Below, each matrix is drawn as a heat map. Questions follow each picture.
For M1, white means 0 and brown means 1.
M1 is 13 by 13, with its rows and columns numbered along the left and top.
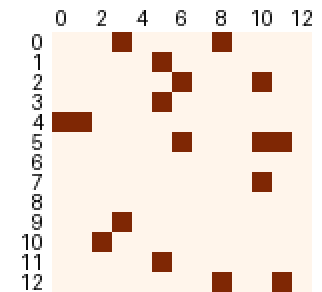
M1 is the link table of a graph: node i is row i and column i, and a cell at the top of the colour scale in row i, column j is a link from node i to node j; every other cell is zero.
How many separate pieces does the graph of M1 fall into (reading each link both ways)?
1
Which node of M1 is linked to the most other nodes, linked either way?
node 5
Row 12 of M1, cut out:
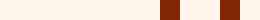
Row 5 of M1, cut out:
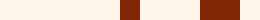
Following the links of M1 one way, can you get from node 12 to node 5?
yes
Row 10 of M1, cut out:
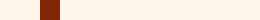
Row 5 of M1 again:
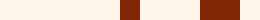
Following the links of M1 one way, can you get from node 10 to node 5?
no
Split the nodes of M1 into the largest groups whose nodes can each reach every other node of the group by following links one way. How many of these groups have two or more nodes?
2
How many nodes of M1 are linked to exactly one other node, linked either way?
2
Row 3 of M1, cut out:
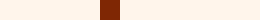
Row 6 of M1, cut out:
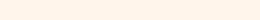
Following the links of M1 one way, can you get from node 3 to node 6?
yes
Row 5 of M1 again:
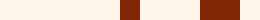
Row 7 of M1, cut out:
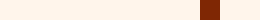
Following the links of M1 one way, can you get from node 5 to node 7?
no
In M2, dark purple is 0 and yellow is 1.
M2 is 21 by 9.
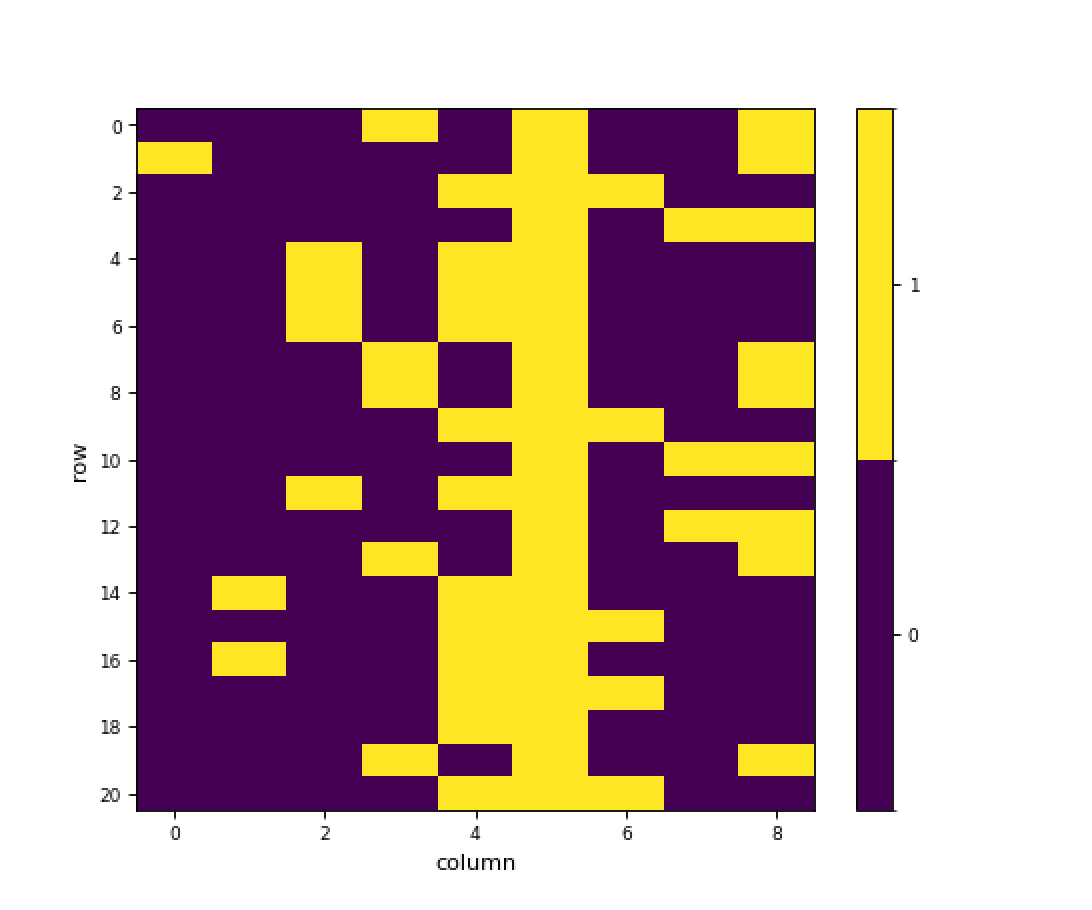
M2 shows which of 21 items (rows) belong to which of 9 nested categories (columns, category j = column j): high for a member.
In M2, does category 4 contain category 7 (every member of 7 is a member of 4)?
no
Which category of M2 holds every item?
5
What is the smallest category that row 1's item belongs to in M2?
0
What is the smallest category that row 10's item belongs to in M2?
7
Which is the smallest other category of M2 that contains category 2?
4
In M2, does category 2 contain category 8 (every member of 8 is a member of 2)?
no
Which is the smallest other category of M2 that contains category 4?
5
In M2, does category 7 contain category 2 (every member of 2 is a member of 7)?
no
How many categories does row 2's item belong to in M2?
3
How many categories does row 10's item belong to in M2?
3
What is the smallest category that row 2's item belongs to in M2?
6
